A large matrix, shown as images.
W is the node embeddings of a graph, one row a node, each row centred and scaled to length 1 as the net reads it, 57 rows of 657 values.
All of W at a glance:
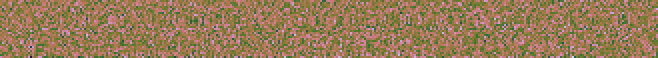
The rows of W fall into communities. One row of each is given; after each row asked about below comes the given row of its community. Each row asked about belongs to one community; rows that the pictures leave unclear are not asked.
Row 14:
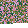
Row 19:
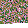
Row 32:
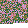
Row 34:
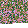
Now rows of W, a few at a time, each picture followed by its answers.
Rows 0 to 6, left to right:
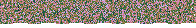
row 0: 14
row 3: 32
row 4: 34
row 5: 32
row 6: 14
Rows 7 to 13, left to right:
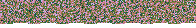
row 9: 14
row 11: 19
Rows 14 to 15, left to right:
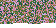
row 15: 34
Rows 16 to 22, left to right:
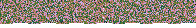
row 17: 19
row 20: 34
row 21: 19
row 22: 19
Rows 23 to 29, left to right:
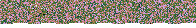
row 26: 14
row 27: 34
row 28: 32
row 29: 32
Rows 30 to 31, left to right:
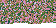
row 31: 19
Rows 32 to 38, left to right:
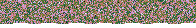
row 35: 34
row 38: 32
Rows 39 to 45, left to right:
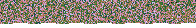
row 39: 34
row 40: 14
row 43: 34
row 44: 34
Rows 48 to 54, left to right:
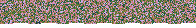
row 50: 34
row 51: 32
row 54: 32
